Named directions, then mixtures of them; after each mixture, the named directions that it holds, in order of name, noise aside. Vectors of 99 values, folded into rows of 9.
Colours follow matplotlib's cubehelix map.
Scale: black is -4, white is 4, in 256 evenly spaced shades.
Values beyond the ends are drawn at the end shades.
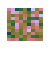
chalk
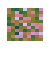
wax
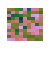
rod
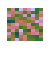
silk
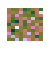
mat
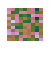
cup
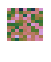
silk, wax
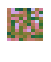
chalk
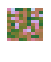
chalk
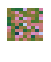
wax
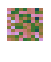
cup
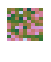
mat, rod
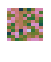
chalk, silk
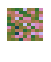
wax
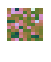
chalk, silk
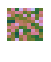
silk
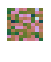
cup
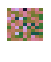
rod, wax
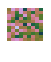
silk, wax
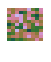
rod, wax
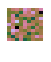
mat
